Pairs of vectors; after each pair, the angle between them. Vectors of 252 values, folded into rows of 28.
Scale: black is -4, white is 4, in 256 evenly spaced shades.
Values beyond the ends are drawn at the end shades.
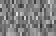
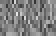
nearly parallel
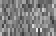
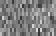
nearly parallel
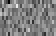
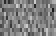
partly aligned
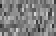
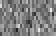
partly opposed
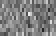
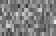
partly aligned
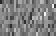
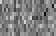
nearly opposite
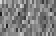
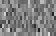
orthogonal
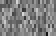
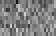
orthogonal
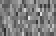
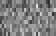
partly aligned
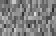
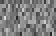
orthogonal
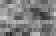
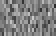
orthogonal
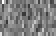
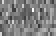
partly aligned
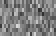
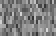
partly opposed
